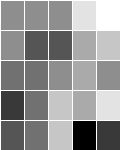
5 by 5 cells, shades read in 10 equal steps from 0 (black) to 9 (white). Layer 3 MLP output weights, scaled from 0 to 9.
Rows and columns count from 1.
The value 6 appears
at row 2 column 4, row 3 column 4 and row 4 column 4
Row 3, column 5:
5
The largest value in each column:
5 5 7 8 9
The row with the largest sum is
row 1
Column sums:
19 20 27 26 31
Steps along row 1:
same same up up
